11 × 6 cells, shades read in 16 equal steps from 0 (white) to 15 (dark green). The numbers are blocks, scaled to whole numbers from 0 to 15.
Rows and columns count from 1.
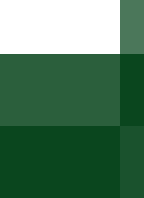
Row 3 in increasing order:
0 0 0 0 0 11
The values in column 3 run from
0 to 15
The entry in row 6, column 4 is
13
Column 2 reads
0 0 0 13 13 13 13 15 15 15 15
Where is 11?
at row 1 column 6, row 2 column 6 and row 3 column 6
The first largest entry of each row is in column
6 6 6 6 6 6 6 1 1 1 1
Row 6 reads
13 13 13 13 13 15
